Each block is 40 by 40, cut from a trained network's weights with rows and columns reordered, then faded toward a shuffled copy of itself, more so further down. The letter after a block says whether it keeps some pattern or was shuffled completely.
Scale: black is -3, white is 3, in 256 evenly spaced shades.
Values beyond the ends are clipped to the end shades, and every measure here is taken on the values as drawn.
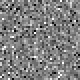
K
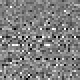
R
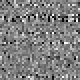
R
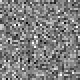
K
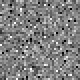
K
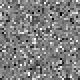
K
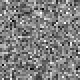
K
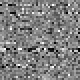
R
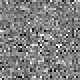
R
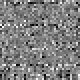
R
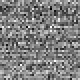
R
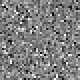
K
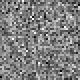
K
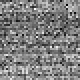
R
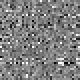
R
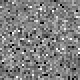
K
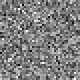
K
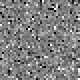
K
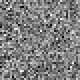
K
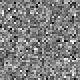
R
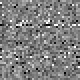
R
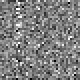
R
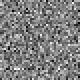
R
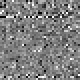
R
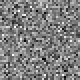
R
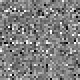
R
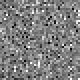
K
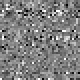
R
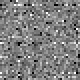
R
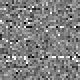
R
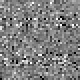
R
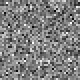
K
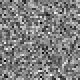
K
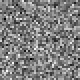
K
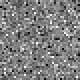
K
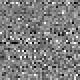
R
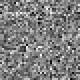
R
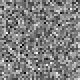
K
